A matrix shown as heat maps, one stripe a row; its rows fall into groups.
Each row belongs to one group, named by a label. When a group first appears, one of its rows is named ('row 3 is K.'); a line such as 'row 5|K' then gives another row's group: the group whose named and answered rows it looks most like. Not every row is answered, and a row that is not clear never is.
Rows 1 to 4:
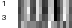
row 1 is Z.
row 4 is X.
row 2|Z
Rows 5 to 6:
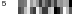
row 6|Z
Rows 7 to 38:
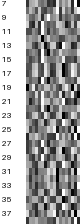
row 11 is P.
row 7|X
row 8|X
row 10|P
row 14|P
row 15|P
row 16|Z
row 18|P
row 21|P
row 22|P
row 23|Z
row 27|P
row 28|Z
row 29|P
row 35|Z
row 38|X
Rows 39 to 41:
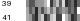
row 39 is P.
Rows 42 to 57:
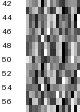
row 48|Z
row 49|Z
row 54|P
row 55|X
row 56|Z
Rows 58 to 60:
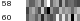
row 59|P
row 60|X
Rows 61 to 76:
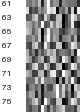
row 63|Z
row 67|Z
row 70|Z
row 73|X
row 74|X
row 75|Z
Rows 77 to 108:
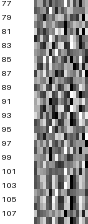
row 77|X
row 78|P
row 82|P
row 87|X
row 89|Z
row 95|P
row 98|X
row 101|X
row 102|Z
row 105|Z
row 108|Z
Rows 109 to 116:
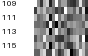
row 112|P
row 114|X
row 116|Z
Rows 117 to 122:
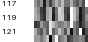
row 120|P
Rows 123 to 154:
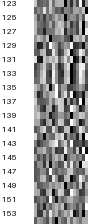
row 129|P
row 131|P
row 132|Z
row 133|Z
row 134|Z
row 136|P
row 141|Z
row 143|P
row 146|X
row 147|P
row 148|Z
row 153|P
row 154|P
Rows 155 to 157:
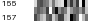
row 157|Z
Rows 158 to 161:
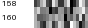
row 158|Z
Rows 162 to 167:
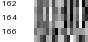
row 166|P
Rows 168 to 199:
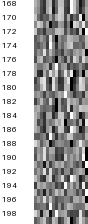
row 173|P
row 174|P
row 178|P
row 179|Z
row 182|P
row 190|X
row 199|Z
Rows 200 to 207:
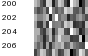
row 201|P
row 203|P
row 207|Z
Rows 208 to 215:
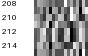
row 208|X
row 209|X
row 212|Z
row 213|Z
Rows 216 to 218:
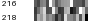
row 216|P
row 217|Z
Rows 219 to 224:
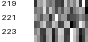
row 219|X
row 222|Z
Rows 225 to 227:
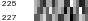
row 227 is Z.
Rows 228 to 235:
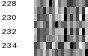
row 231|P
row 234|Z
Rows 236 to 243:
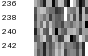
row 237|X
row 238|X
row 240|P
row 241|Z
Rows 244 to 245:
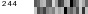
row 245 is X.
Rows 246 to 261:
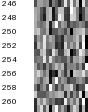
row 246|X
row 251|X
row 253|Z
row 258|P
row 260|X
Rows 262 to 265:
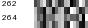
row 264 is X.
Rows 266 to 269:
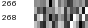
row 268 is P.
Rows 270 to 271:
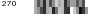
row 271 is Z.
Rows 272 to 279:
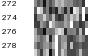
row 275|P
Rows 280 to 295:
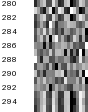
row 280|Z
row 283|P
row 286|X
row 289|P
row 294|Z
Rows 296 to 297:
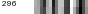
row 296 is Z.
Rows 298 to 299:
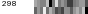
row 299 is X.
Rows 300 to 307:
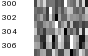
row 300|X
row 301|P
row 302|P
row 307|Z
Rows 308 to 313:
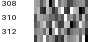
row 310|X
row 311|Z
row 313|X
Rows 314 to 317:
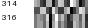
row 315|Z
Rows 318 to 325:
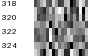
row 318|Z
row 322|P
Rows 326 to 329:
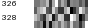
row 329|X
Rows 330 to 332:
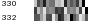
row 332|Z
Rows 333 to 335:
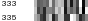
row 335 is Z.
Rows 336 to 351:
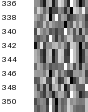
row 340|X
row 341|P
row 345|X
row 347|Z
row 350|P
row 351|P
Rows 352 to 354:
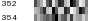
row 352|Z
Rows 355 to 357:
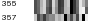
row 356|Z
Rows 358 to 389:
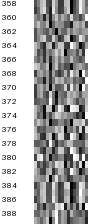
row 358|Z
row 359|Z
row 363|Z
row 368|X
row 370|X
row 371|P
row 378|P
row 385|Z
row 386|Z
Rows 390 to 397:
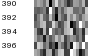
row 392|P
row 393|Z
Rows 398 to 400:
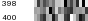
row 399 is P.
